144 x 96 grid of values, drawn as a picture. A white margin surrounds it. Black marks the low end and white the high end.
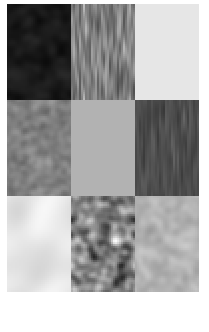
It is made of 3 by 3 panels. Panel 1,1: very low, blotchy, faint in contrast. Panel 1,2: middling, streaked downward. Panel 1,3: very high, flat. Panel 2,1: middling, blotchy, faint in contrast. Panel 2,2: high, flat. Panel 2,3: low, streaked downward, faint in contrast. Panel 3,1: very high, smooth, faint in contrast. Panel 3,2: middling, blotchy, strong in contrast. Panel 3,3: high, blotchy, faint in contrast.
